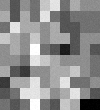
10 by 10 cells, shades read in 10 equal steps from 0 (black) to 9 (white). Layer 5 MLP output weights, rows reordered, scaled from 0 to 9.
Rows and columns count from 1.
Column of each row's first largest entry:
6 5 2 1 4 4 8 4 3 4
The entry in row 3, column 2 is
8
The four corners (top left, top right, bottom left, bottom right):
5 5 4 0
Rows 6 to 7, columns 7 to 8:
5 5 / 6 7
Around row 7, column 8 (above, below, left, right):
5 4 6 5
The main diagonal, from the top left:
5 3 6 7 4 6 6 4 5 0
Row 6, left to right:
5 5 4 8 7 6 5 5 5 4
